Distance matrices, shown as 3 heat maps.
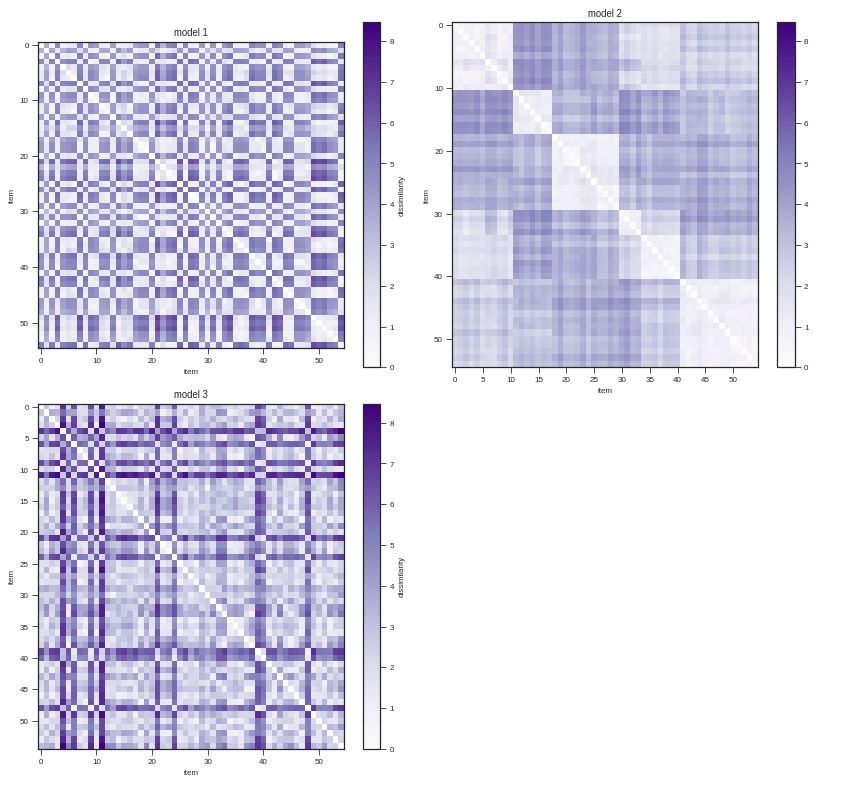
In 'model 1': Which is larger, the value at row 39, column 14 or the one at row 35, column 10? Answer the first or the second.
the first
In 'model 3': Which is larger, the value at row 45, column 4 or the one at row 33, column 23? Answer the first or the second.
the first
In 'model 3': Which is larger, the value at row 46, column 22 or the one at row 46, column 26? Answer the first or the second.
the first
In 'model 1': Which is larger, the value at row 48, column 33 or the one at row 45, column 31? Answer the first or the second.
the second
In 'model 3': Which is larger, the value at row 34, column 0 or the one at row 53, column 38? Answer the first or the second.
the second
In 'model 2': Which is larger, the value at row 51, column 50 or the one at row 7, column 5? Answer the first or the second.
the second
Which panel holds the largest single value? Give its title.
model 3
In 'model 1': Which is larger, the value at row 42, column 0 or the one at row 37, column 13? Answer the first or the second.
the first
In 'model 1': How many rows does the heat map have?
55
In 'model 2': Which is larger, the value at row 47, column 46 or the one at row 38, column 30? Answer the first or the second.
the second
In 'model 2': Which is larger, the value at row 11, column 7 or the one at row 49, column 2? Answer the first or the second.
the first
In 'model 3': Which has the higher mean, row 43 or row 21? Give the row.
21
